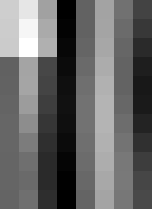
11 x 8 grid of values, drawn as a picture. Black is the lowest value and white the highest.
Ninth with the highest average: top left. Grain: streaks running down. Stripes: upright, repeating 2 times. Odd patch: higher, in the top left. Calmest part: bottom left.
